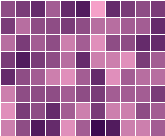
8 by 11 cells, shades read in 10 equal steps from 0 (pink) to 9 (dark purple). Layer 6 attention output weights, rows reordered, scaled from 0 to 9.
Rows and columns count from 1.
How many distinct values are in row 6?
4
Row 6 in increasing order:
2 4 4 4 4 5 5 5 5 6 6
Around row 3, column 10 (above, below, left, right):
4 6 5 7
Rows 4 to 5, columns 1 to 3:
6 8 6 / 7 5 4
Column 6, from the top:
8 5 4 7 4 5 2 4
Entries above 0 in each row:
10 11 11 11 11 11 11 11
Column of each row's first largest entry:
6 11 10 2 1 7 4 7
